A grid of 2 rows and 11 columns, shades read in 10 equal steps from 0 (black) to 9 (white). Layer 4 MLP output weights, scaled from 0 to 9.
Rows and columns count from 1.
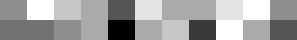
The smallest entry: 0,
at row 2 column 5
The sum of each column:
9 13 12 12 3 14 13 8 17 15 8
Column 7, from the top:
6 7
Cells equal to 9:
3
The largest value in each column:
5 9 7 6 3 8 7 6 9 9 5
